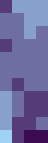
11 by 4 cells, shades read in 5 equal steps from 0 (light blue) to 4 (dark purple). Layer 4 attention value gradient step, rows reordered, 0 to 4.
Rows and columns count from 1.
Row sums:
6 6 7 9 8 8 9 9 9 9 11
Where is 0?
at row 11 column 1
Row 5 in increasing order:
2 2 2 2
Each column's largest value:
3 3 4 4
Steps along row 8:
up up same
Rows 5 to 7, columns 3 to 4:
2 2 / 2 2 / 2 2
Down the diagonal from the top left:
3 2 1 2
